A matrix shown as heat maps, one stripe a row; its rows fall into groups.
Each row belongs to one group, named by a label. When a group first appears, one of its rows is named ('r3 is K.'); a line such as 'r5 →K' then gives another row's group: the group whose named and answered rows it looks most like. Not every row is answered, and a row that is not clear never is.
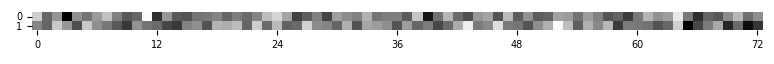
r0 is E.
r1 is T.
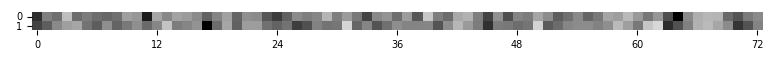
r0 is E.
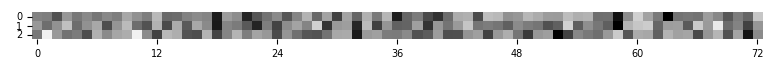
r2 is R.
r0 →T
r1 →T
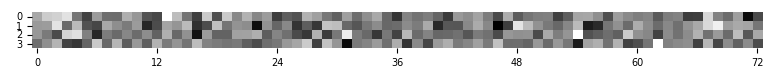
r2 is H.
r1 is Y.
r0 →R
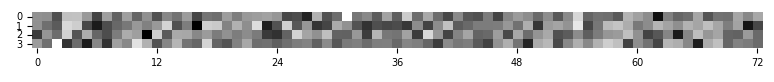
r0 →H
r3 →R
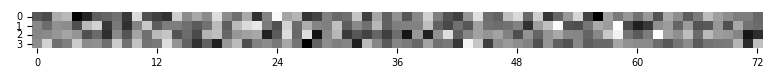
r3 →R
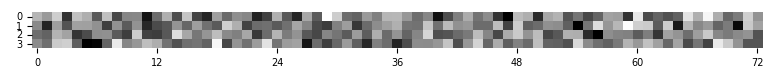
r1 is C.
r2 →Y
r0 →Y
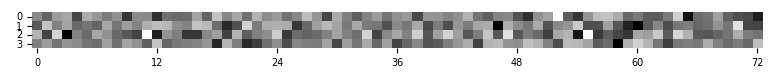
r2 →E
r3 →T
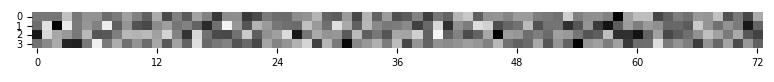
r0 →T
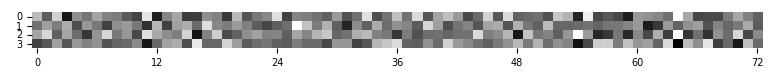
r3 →C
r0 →E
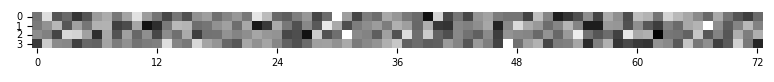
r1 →Y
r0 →R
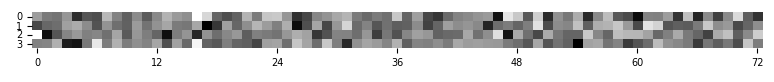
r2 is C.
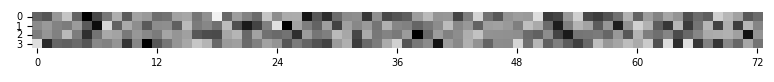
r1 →T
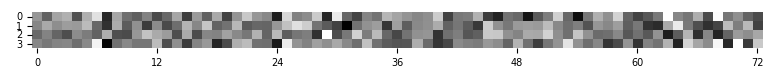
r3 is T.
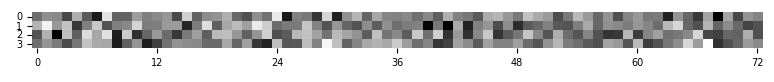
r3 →Y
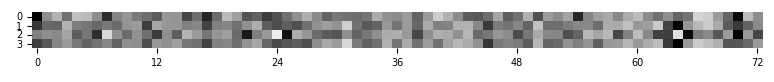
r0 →C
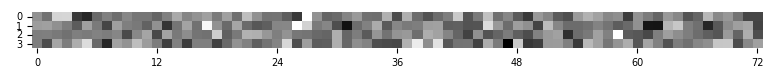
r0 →R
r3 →C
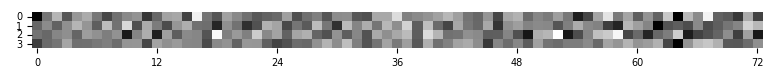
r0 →C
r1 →H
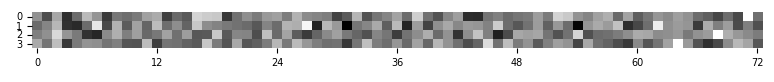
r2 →Y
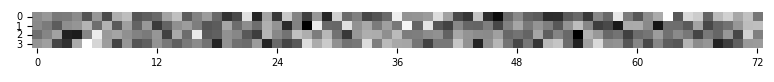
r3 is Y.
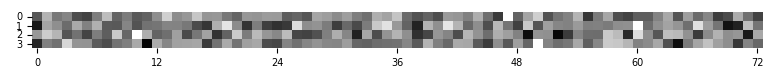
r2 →R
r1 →C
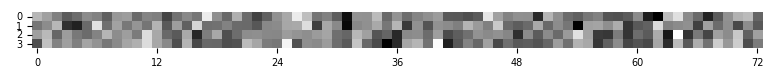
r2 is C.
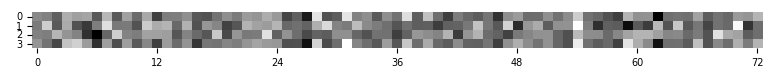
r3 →H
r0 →H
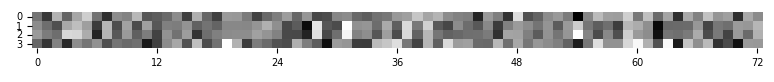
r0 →C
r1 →H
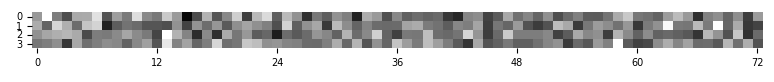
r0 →R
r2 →R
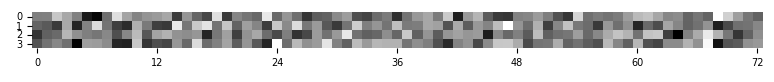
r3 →Y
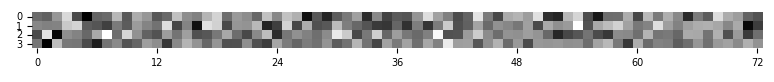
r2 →R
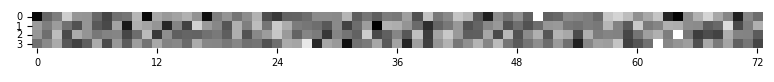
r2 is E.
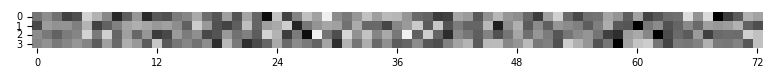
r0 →Y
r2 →H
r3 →T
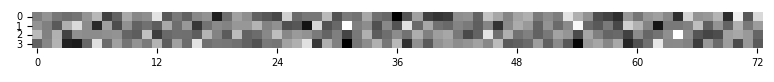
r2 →E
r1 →H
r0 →T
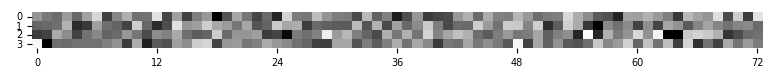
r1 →Y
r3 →C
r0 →T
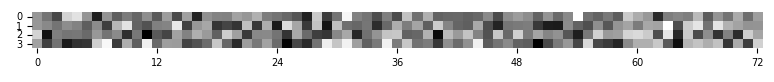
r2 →C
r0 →H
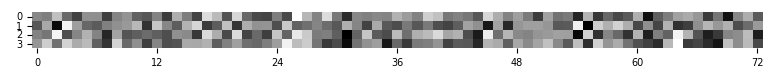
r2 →E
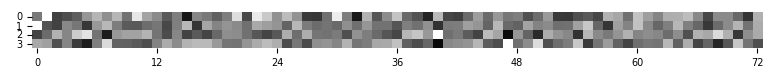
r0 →R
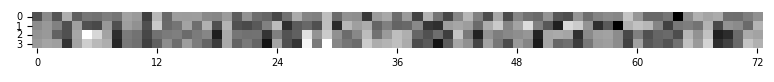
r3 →Y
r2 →Y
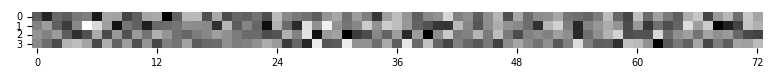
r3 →H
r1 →Y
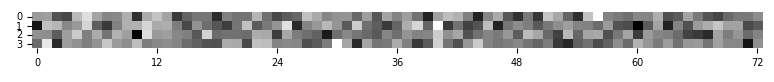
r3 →R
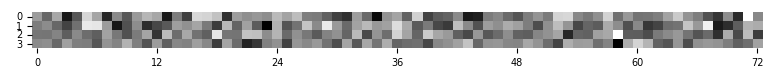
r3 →T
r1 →Y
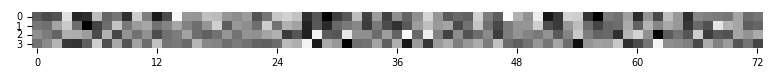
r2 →H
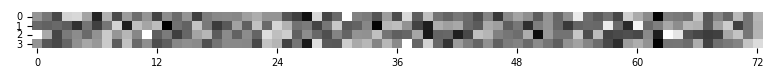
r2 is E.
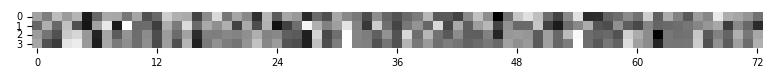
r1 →R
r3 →H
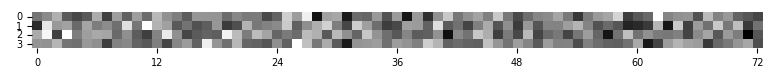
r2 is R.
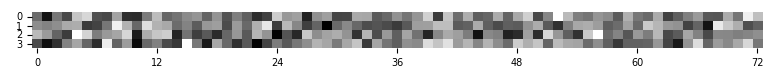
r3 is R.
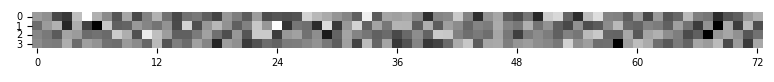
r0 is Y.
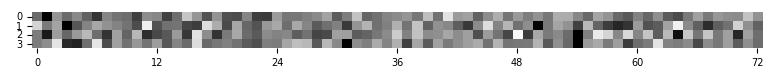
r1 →E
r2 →C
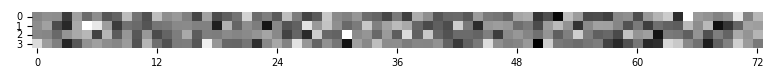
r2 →H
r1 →Y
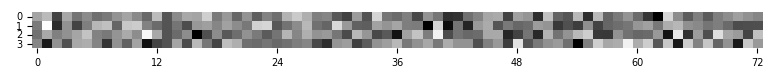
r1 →R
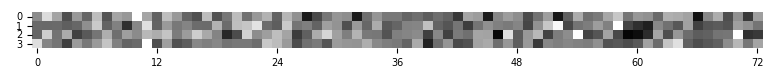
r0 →R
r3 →E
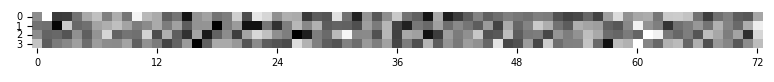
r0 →R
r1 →T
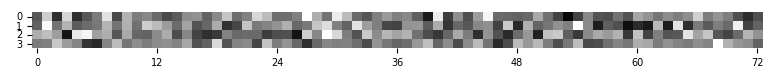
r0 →R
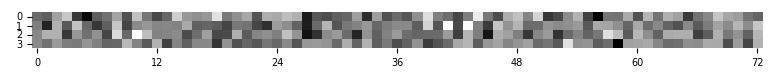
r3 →T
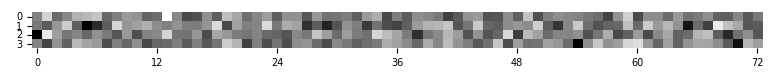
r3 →C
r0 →R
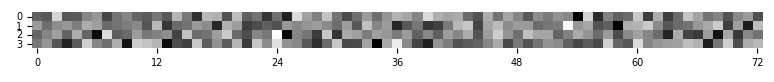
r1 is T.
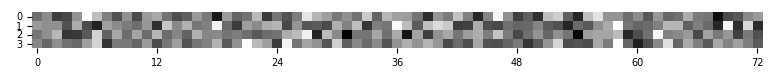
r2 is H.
